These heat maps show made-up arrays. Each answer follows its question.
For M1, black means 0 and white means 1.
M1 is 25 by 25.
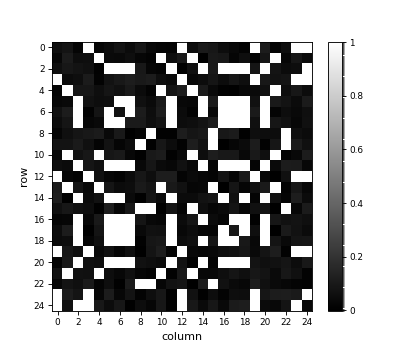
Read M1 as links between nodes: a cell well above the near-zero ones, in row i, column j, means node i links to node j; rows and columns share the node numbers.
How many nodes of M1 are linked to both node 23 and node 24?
4
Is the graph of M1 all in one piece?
no
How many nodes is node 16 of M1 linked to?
9
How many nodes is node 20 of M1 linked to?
9
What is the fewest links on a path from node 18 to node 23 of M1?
3
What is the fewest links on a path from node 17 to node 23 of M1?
3
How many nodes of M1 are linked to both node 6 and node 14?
6
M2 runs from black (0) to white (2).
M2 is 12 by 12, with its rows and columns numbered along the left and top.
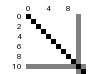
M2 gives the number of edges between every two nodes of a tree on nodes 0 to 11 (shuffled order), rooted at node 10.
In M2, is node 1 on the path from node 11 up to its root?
no
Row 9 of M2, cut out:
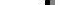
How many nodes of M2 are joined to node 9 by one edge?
1
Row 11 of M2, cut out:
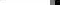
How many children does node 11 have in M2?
0
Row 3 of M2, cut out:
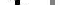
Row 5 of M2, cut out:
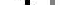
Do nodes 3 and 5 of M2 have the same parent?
yes
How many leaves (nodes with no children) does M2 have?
11
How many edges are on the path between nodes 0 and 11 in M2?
2
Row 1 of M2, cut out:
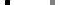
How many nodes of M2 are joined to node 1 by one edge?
1
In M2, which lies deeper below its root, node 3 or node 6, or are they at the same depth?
the same depth
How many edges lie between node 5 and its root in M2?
1
